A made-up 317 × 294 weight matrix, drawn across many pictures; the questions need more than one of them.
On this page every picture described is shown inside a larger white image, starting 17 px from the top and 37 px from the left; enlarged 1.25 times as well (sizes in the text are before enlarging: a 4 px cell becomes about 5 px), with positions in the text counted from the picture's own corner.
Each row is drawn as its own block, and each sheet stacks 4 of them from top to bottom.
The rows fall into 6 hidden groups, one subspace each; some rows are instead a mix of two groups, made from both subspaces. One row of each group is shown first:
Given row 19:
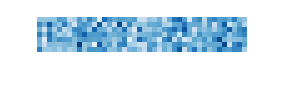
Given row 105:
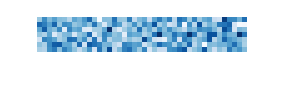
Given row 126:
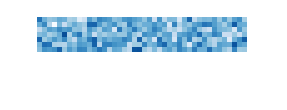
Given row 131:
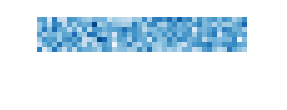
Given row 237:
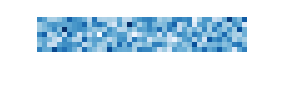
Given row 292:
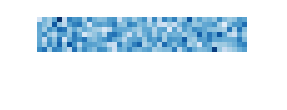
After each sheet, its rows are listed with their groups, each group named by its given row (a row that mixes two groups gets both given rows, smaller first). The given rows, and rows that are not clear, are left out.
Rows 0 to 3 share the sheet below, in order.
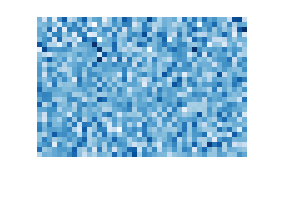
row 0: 131
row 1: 19
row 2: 292
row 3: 105 and 126
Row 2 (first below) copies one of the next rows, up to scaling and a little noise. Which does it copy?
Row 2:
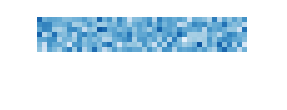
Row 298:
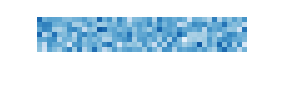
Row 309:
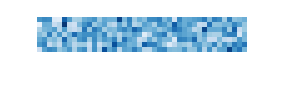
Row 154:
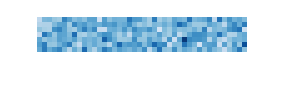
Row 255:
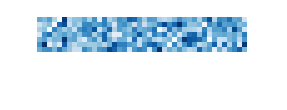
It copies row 298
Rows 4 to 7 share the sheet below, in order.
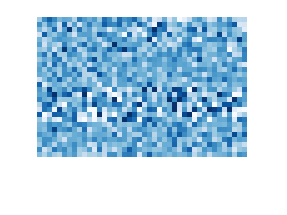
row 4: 131
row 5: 131
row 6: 126
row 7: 126
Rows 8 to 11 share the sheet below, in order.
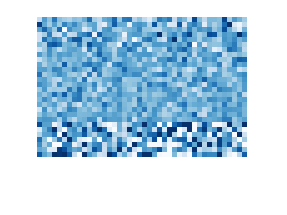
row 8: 105 and 237
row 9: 105
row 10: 126 and 237
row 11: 237
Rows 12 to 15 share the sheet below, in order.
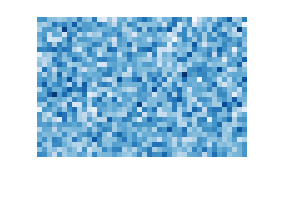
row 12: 237
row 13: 292
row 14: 126
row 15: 105
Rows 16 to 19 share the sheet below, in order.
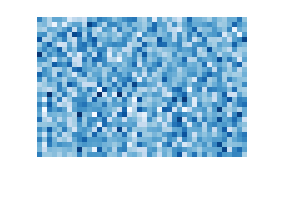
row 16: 126
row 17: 126
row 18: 19
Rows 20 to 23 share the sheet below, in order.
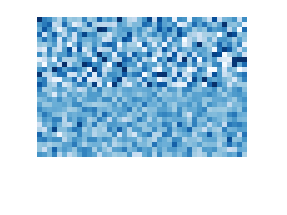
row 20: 292
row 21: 105
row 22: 126 and 131
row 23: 126
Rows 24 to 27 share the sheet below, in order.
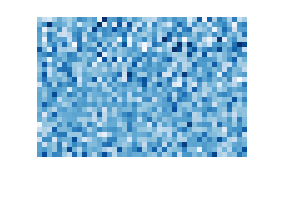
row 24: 19
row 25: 19
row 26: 126
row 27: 292
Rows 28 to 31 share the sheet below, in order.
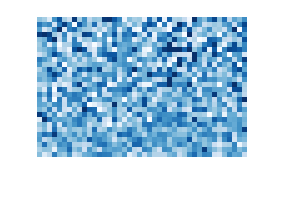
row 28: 237
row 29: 237
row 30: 131
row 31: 131
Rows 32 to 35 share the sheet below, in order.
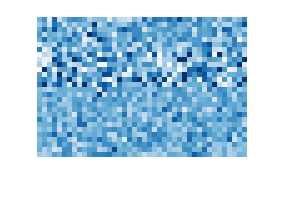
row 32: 131
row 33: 292
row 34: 19
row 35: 131
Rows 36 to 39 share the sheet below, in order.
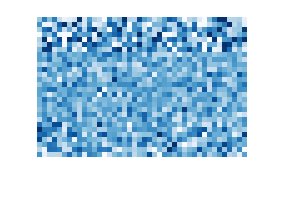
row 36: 237
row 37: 131 and 237
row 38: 19
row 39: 292
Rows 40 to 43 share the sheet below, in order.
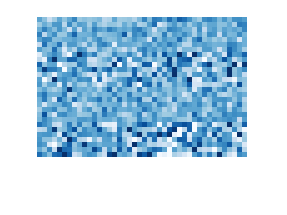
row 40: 131
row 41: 126
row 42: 126
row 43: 237
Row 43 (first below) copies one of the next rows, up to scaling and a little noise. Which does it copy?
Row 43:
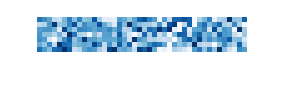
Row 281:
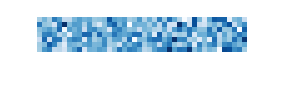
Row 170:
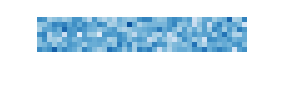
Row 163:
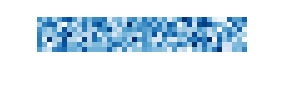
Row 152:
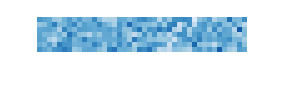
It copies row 152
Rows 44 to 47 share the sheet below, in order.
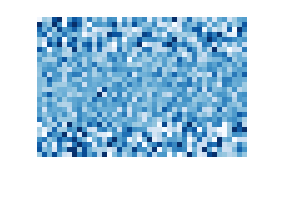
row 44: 292
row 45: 237
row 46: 19
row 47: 105 and 292
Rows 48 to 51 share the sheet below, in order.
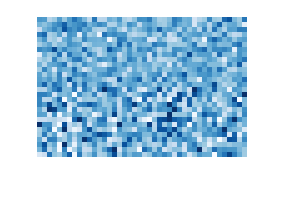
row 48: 237
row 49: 292
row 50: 237
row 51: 292
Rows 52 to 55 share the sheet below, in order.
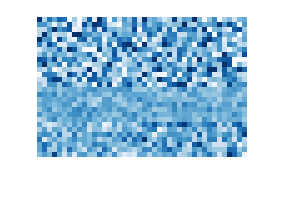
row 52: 126
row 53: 105
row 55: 131
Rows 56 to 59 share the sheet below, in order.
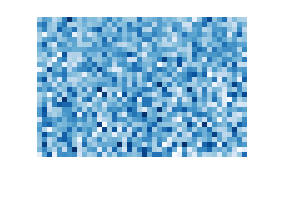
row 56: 126
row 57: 237 and 292
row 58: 19 and 105
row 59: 19
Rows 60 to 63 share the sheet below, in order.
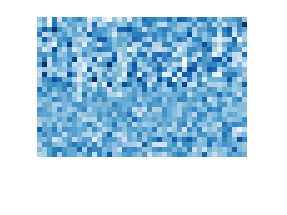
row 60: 131
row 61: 19 and 105
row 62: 126
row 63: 105
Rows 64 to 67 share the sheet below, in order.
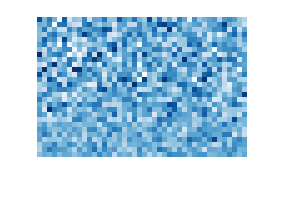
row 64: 292
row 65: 126
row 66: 237
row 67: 105 and 126
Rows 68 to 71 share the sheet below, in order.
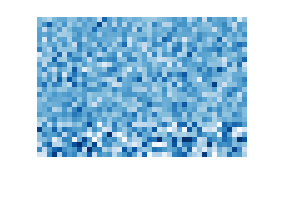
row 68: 19
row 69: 292
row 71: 105
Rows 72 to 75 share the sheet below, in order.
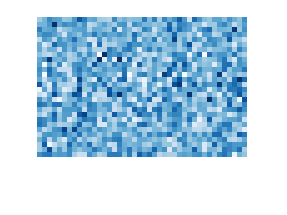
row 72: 126
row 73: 19
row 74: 126
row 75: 237
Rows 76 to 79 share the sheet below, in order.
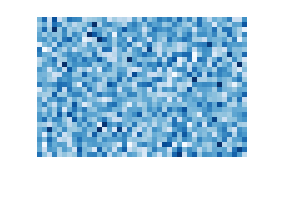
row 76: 131
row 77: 237
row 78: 292
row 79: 19
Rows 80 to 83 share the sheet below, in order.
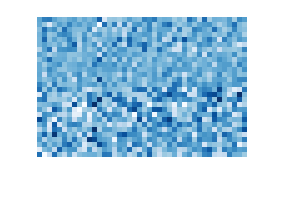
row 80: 19
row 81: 19
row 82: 105
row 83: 131
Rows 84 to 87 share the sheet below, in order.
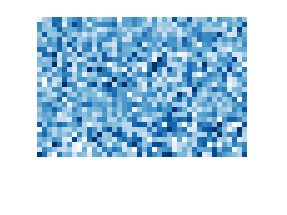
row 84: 292
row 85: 131
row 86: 237
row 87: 105
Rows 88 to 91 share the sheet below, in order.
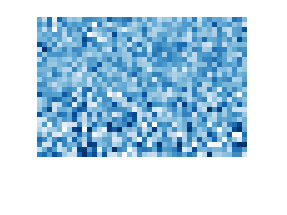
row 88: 131
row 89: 105
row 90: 105 and 126
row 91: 126
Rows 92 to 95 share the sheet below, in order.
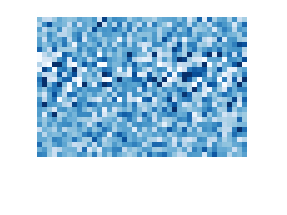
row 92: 19
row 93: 292
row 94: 126
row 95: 105
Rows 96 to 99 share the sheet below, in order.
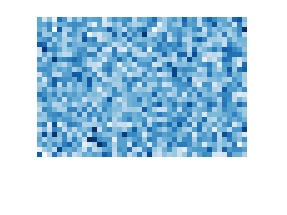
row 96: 131
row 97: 105 and 126
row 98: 105
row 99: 131
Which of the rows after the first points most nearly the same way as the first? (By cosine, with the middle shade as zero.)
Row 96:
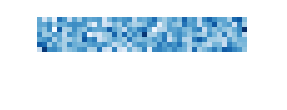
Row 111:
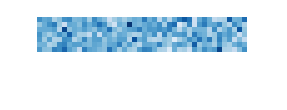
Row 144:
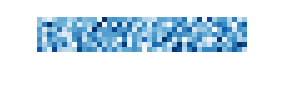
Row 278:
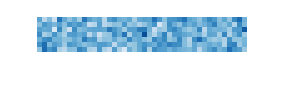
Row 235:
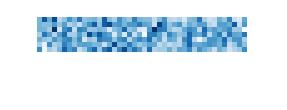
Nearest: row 278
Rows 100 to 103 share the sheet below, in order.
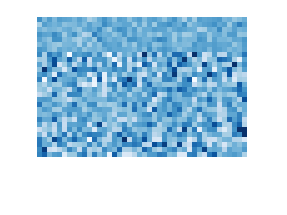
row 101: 126
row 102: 126 and 131
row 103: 105 and 131
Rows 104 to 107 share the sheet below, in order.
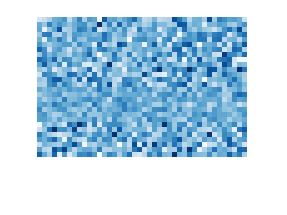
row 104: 19 and 292
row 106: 105
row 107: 19 and 126
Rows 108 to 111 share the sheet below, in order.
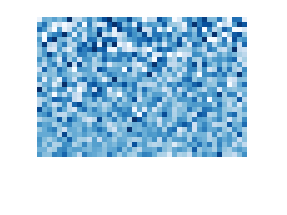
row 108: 126 and 237
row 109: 131
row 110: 126
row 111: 237
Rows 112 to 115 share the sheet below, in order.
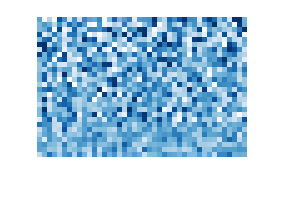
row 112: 131
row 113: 292
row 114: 19
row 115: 292
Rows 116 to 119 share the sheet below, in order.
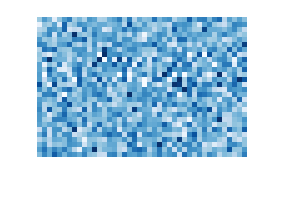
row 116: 292
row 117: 19
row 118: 237
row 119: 19
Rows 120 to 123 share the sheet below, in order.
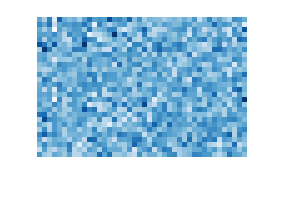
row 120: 131
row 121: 126
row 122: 131
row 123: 105 and 131
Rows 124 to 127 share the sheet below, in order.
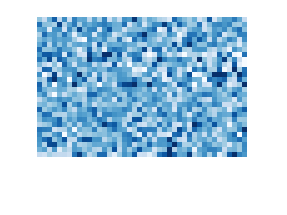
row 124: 292
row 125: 131
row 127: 237
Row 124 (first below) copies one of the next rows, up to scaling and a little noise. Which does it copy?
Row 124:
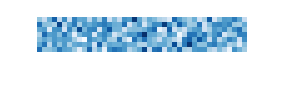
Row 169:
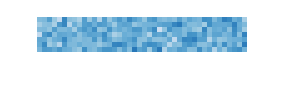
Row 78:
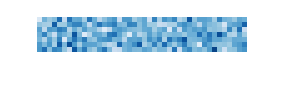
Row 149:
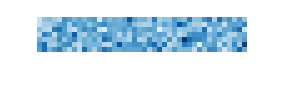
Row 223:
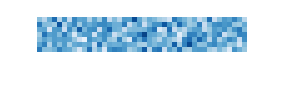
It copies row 223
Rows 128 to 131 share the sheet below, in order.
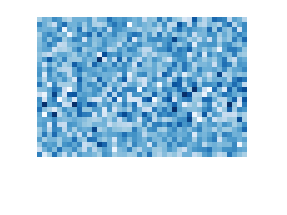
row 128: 237
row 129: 19
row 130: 126
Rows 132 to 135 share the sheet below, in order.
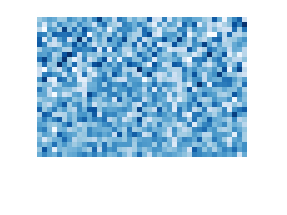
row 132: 105
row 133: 126
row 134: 126
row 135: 126
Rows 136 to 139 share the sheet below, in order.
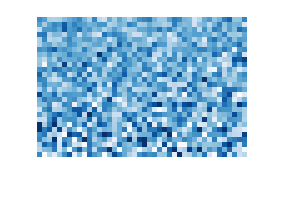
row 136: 237
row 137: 105
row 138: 105
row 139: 292
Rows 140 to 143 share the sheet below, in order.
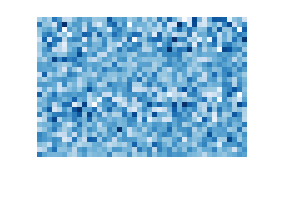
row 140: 237
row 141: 126 and 237
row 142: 105
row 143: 105 and 126
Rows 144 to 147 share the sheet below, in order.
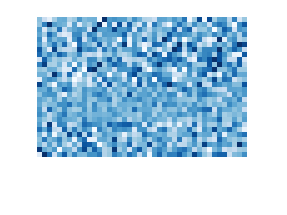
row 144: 19
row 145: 105
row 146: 237
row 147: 131
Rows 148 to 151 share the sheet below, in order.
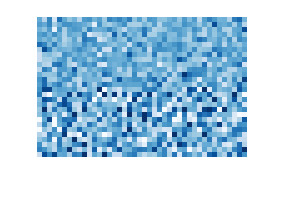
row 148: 131
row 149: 292
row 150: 19
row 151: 292
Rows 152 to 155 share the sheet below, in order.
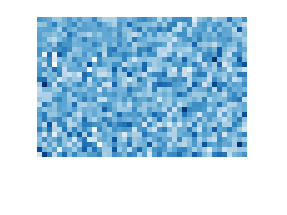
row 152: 237
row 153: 105 and 131
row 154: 292
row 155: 131
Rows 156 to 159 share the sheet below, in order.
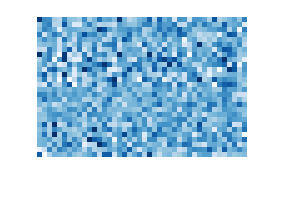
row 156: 292
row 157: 292
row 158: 105
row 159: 131
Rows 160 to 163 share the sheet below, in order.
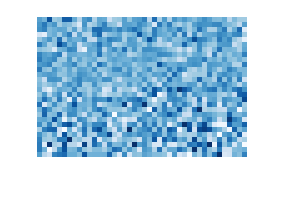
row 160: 126 and 237
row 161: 292
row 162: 131
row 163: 237
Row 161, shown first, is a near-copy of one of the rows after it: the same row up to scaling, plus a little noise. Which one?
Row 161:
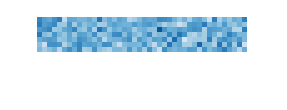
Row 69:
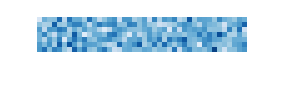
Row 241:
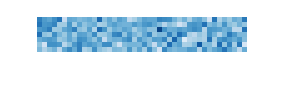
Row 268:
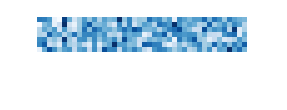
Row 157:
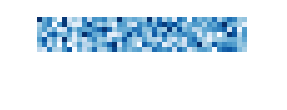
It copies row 241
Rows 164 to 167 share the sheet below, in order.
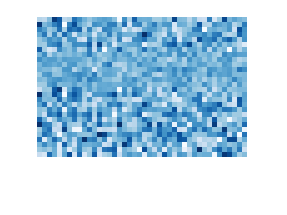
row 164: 292
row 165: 105
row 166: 292
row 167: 292
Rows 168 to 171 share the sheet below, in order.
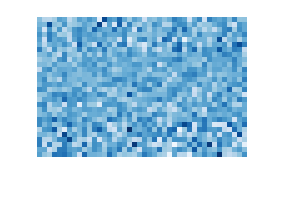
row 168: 19
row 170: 237
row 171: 237
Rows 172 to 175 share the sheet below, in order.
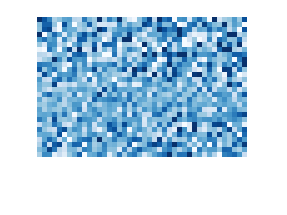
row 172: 292
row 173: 126 and 131
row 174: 19
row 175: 237
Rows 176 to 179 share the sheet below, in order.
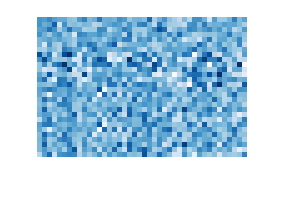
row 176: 131 and 292
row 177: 126 and 237
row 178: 19
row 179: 19
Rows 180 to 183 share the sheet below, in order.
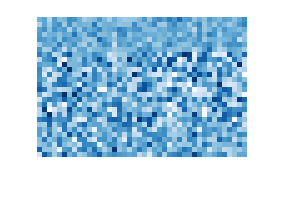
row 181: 237
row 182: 237
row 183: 131
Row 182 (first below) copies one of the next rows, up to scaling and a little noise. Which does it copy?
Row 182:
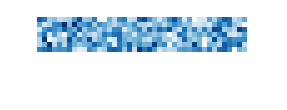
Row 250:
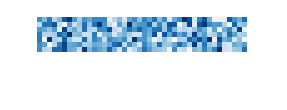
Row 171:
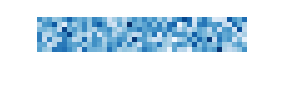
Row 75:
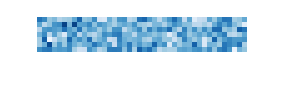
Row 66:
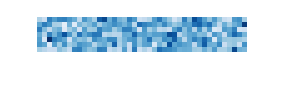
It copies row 75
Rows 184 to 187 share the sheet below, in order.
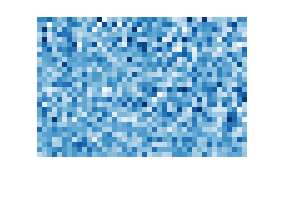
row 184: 19
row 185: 237
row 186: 131
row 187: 105
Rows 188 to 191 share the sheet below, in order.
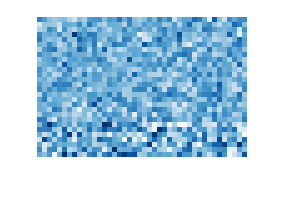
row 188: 126 and 292
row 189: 237
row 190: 105
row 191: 131
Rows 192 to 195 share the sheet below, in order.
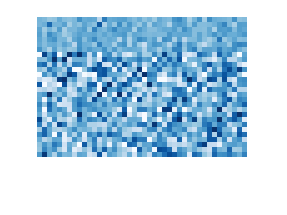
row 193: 126 and 131
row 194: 19
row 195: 105 and 131
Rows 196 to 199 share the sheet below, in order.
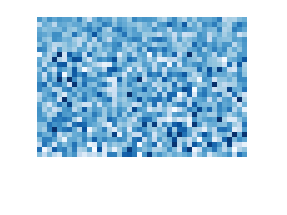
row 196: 105
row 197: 292
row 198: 237
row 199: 126
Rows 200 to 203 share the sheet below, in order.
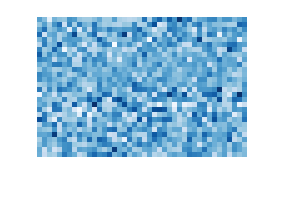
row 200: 131
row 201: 126
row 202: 105
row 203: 131
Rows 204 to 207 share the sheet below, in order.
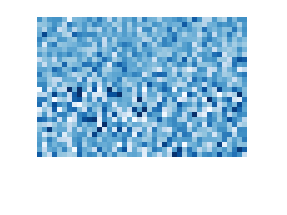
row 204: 126
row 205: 105
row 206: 126
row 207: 19
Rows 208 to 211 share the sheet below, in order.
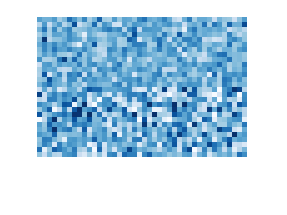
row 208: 19
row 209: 237
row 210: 105
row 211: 126
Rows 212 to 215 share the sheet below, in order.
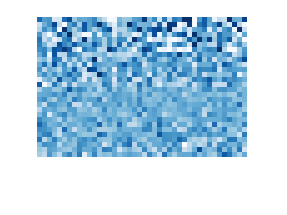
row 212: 237
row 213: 131
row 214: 126
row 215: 292
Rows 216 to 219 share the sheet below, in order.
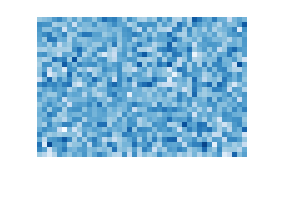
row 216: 237
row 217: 237
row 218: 237
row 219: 237
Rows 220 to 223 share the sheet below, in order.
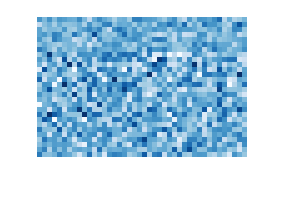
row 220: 105
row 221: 131
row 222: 131 and 237
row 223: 292
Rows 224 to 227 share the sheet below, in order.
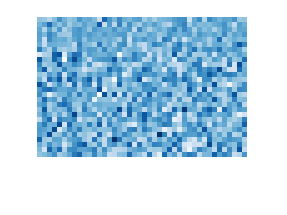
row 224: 19
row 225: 292
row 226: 19
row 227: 292
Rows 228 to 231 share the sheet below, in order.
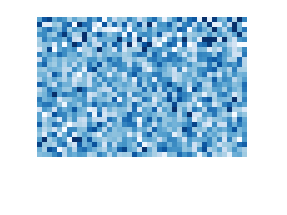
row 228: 19
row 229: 105
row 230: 126
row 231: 126
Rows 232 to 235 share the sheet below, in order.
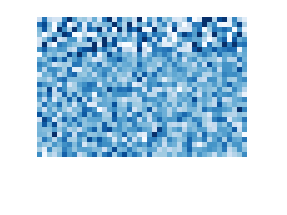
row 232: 126
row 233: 126
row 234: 131
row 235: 131
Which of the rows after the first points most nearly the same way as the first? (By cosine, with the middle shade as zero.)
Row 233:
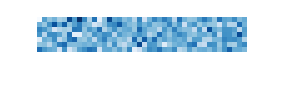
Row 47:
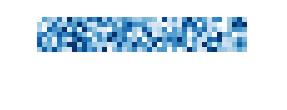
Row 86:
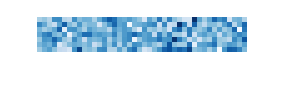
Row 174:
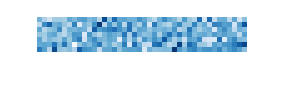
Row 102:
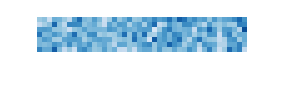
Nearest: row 102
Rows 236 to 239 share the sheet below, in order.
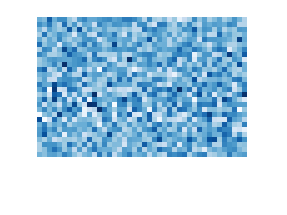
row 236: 131
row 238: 131
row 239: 105
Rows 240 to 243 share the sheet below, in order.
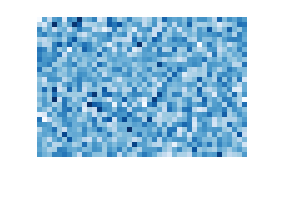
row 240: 126 and 292
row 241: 292
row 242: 131
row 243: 237
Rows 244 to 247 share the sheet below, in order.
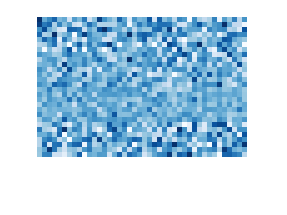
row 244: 292
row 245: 237
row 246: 131
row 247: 237
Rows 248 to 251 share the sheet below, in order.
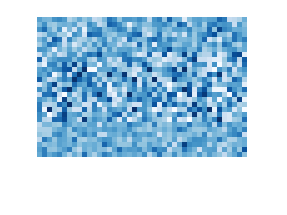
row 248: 105 and 237
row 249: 105
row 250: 237
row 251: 292
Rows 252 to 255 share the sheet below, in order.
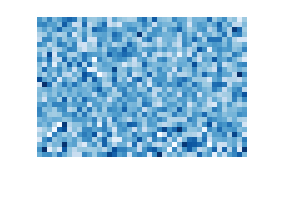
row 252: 126
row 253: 131
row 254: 105
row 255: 292
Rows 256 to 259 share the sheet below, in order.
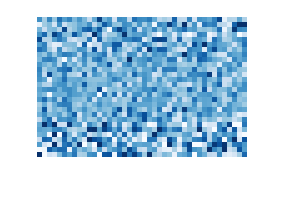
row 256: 105
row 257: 237
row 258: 19
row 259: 131
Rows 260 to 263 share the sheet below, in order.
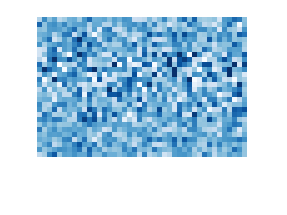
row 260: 105
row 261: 126
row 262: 126
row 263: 105
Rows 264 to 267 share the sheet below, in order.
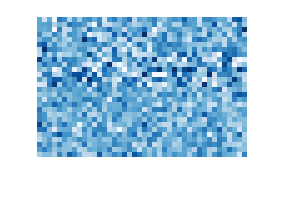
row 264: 131
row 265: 105
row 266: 105
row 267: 126
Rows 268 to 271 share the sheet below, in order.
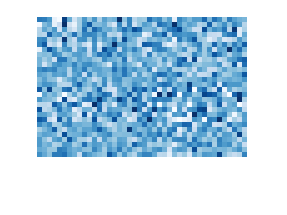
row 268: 292
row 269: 105 and 237
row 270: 105 and 237
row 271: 237
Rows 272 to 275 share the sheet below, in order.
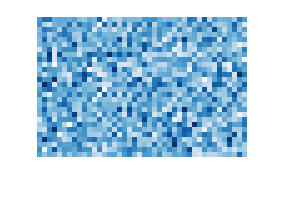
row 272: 19
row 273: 131
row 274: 19
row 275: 126
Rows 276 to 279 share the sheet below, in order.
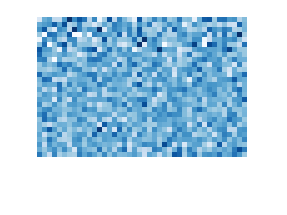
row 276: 126
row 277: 126
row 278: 131
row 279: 19
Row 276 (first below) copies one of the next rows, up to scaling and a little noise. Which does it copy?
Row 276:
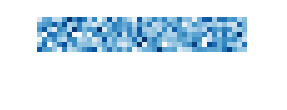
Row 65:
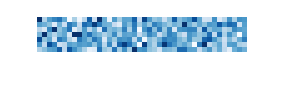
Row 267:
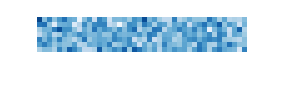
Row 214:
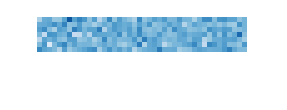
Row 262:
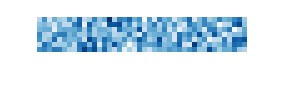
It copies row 214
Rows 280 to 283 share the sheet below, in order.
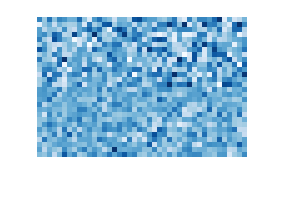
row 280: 105
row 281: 237
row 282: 292
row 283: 131
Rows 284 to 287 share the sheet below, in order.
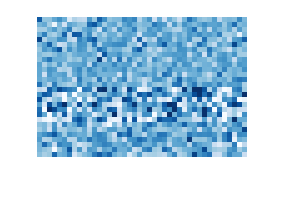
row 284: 126
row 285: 19
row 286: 237
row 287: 131
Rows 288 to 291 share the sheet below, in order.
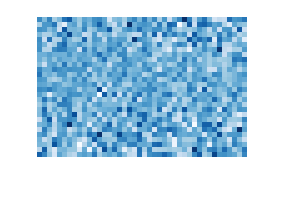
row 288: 237
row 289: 105
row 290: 19
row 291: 105 and 126
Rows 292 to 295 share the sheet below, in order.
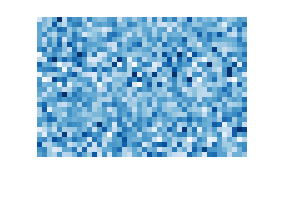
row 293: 126
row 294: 237
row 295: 105
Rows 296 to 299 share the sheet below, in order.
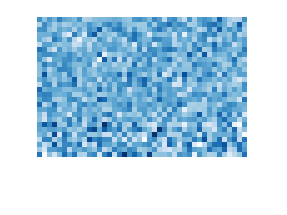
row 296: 105
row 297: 19
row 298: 292
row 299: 131
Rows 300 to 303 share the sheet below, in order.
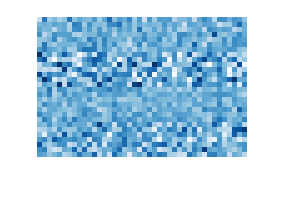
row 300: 126
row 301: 126
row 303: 105
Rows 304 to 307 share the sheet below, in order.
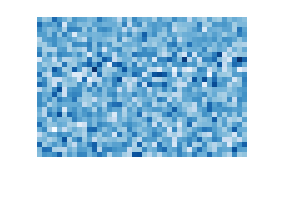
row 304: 292
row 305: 105
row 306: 292
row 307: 126
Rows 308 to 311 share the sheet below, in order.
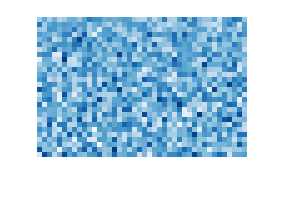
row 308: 105
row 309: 292
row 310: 292
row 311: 131
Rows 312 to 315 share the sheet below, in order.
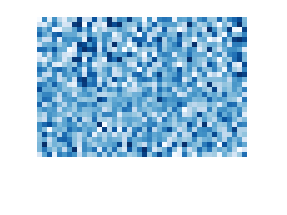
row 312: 126
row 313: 126
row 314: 292
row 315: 19
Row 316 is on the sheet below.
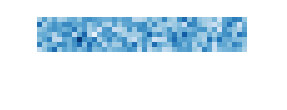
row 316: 105
